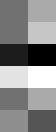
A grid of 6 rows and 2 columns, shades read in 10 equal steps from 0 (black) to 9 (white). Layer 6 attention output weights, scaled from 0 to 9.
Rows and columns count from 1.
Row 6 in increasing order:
3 5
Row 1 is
4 6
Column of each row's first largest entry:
2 2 1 2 2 1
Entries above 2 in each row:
2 2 0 2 2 2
